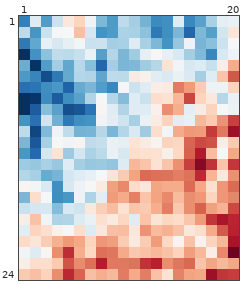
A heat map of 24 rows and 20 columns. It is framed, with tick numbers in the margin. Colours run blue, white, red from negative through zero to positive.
The halves do not mirror each other. The texture is blotchy. Values rise toward the bottom right.
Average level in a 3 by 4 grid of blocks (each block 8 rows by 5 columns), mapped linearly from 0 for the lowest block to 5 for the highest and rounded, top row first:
0 1 2 2
1 2 4 5
3 4 4 5
